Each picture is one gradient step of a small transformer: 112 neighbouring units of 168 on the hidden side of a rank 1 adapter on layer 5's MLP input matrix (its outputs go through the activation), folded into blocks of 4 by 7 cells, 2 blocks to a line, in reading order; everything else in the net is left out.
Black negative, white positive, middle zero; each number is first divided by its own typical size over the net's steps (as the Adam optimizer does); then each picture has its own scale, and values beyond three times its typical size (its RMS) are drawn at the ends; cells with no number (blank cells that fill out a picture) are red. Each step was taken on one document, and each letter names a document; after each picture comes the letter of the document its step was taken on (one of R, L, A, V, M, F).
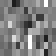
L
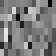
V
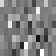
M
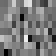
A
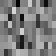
A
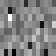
M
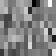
V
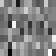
A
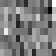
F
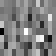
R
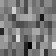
L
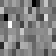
V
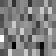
A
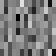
F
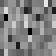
F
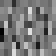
L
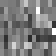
L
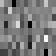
M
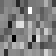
M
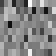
F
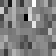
V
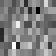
L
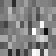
R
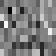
A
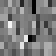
V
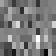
M
